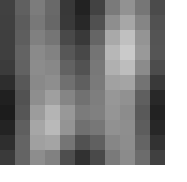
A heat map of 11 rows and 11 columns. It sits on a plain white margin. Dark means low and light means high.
Ninth with the highest average: top right. Average level on the scale: 40%. Stripes: upright, repeating 2 times.
